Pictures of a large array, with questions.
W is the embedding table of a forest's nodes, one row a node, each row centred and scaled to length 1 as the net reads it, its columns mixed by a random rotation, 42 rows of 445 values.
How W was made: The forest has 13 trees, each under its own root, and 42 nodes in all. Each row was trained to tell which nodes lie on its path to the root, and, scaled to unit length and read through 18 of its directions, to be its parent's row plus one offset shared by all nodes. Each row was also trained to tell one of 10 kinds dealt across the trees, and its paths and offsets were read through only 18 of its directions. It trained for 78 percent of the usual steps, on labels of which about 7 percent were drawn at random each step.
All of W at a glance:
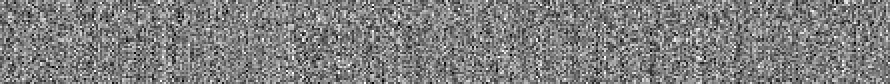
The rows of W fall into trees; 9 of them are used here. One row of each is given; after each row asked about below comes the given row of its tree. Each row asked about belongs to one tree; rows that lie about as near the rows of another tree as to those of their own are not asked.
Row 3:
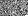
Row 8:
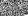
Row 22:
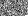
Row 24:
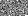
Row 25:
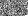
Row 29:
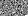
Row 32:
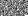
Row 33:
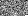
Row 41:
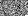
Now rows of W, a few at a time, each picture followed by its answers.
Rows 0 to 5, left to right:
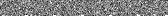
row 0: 29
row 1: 41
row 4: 8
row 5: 41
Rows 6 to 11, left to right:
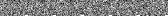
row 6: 41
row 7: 25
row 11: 3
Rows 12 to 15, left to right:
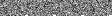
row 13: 24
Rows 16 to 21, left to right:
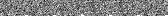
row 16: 25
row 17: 25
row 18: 24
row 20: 29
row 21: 25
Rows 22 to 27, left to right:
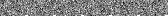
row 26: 29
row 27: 8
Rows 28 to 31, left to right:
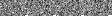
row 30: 22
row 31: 32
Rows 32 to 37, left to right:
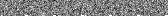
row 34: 8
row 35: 32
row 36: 24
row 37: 32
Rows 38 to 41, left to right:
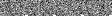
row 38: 29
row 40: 8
